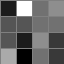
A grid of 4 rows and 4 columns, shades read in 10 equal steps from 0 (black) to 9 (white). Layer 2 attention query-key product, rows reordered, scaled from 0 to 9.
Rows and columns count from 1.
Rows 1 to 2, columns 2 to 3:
9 4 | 3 4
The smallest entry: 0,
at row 4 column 2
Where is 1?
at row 1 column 1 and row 3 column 2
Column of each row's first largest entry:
2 3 3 1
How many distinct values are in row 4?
4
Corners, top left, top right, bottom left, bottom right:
1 5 6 2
